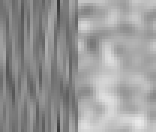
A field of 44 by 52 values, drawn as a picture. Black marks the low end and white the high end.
It is made of 1 by 2 panels. Panel 1,1: middling, streaked downward. Panel 1,2: high, blotchy.
